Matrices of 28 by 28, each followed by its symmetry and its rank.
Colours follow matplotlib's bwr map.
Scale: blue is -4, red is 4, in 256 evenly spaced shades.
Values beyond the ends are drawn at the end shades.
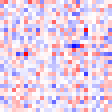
neither, rank five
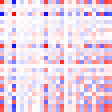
symmetric, rank two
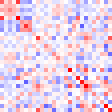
symmetric, rank five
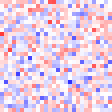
neither, full rank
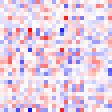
neither, rank five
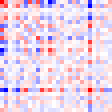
symmetric, rank three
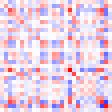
symmetric, rank three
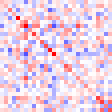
symmetric, rank five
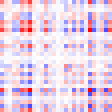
symmetric, rank two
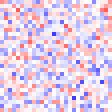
neither, full rank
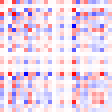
symmetric, rank two
